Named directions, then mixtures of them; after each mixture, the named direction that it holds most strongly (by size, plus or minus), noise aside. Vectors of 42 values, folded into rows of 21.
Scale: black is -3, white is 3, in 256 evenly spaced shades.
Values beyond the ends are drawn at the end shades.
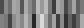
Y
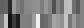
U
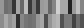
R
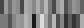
Y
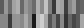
Y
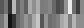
U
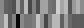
R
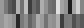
R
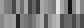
R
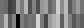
R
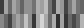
Y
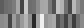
Y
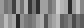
R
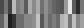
U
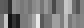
U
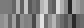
R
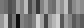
R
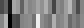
U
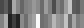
U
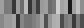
R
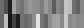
U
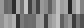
R
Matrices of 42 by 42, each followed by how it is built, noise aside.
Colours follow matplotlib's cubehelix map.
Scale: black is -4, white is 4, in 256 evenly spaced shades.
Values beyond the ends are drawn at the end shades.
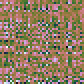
low rank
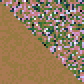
upper triangular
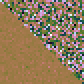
upper triangular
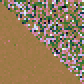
upper triangular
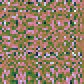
low rank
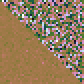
upper triangular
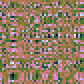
low rank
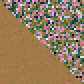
upper triangular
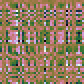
low rank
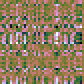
low rank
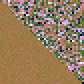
upper triangular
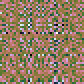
low rank
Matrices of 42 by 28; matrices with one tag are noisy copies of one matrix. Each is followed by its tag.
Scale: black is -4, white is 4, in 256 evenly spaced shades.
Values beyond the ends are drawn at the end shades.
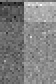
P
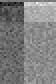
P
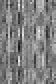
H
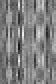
H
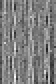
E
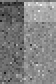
P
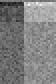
P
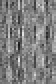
H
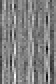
E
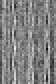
E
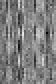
H
